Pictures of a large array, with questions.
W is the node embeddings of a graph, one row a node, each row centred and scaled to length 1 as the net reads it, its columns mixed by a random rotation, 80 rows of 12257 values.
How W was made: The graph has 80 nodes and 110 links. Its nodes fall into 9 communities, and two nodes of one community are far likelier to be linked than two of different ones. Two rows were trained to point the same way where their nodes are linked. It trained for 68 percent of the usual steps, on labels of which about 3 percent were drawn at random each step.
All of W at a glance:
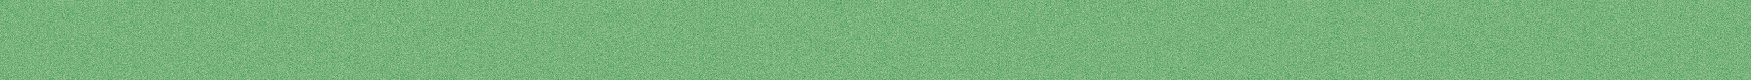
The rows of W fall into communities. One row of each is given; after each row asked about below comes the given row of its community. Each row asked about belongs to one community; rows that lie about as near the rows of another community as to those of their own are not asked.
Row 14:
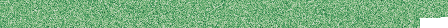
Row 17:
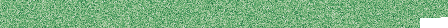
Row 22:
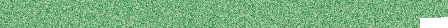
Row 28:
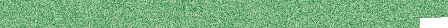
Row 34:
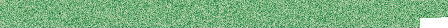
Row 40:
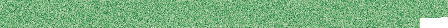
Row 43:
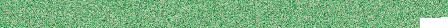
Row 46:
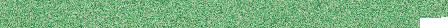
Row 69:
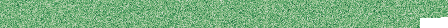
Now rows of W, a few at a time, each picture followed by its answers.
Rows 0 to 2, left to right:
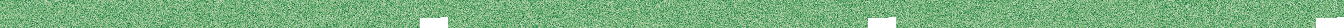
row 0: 69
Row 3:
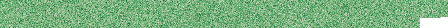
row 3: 69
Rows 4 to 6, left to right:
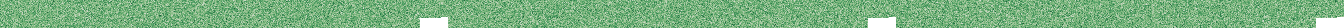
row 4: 43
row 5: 69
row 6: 43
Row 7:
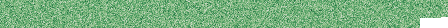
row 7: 14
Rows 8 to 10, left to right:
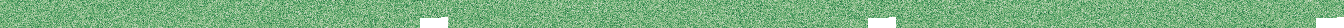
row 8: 46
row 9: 14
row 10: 40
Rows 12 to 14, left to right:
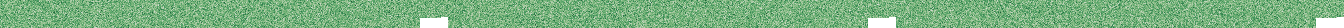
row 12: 40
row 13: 28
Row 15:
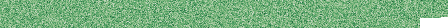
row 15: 14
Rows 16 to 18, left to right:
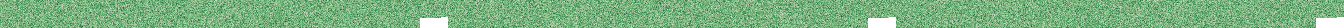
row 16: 46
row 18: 22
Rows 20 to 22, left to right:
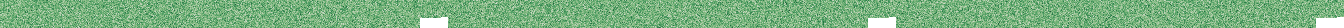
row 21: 22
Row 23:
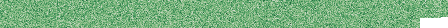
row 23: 40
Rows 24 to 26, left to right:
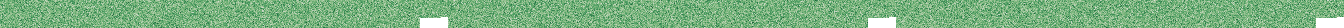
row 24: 69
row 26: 28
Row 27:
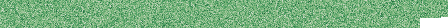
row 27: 14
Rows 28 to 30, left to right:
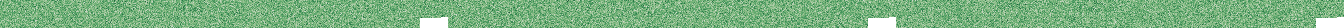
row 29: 14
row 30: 28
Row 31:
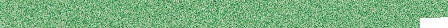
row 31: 34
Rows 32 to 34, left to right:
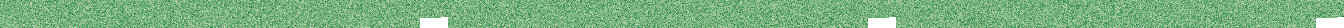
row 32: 28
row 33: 14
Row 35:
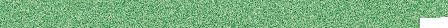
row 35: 69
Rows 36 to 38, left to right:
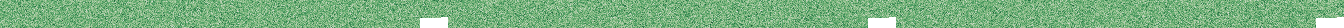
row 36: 28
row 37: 17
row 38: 17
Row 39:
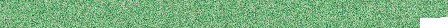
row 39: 69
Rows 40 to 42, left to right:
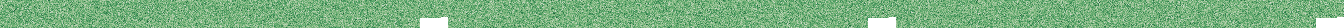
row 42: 28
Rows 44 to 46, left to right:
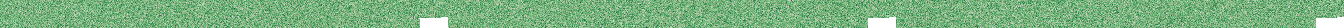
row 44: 43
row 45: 17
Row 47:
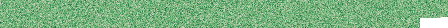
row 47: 22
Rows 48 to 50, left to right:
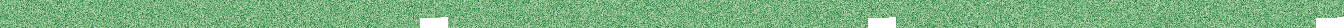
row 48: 40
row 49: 28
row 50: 46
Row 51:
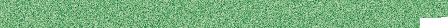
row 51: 46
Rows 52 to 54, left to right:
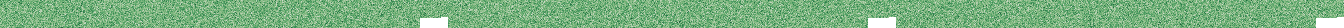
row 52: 14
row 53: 69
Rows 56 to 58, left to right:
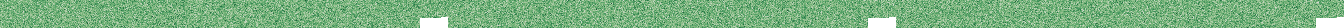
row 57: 14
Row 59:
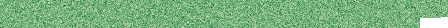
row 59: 22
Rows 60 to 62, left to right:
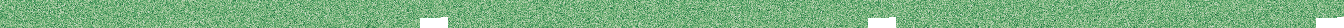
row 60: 40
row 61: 14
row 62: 46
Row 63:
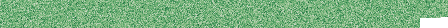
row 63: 22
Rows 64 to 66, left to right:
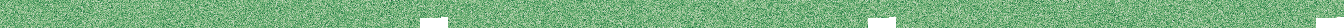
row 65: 17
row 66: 69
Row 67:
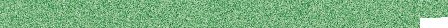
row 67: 46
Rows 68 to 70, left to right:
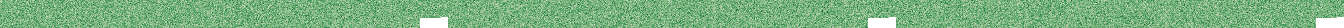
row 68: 17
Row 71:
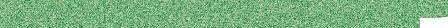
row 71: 46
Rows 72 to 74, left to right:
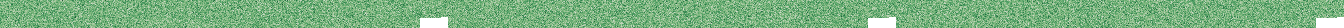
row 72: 46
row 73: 17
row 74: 22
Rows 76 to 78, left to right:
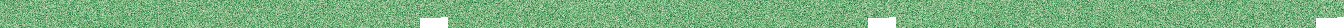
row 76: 28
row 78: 22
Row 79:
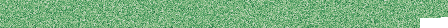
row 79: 22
